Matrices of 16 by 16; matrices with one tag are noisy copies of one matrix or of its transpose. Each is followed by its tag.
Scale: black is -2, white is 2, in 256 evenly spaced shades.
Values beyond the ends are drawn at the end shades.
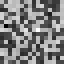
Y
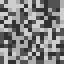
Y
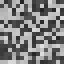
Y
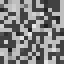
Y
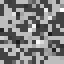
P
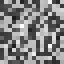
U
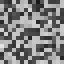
U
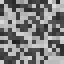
P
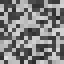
U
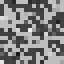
P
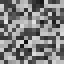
U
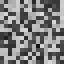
Y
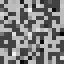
Y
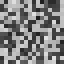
Y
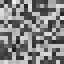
Y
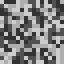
P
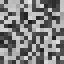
Y
